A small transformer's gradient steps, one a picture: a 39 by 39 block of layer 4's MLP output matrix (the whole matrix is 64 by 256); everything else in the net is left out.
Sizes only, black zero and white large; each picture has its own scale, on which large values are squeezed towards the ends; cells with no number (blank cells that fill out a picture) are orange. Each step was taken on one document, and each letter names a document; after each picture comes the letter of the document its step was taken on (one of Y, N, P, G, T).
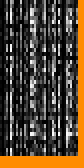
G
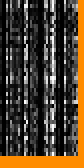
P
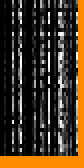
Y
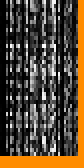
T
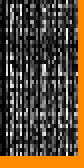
G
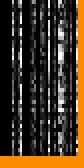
Y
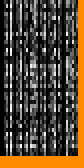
G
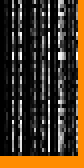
Y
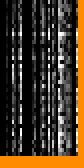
Y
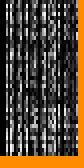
T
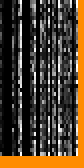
Y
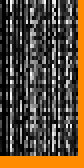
G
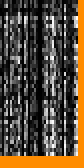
P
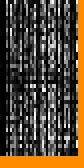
T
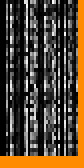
P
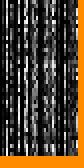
P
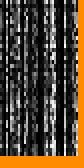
P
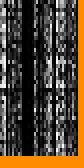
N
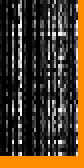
Y
